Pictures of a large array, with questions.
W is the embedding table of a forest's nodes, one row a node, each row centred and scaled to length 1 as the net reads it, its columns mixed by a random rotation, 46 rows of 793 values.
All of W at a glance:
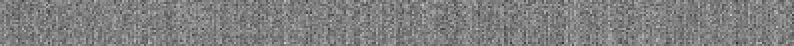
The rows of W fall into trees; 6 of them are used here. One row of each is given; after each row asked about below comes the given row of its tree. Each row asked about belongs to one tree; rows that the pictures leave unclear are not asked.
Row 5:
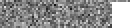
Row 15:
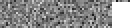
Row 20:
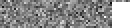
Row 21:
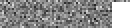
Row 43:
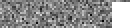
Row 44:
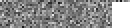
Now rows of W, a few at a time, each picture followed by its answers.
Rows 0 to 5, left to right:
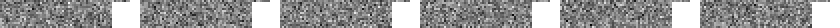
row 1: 43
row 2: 43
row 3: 15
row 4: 5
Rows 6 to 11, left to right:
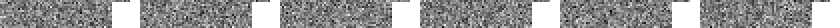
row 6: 21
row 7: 15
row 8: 5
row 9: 44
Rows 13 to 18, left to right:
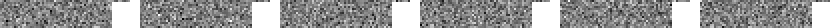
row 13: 43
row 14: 15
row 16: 44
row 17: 20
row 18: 44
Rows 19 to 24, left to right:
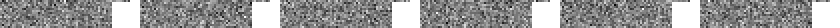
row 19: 5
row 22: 15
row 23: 5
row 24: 20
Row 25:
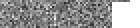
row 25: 21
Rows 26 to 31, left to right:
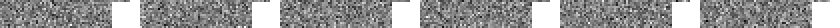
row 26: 43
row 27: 21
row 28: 44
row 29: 44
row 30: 15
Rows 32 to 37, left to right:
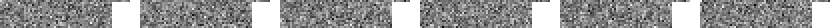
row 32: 44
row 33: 43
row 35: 44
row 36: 43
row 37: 5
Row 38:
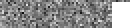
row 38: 21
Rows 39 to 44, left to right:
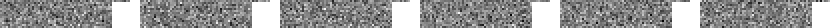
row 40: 21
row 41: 43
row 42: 43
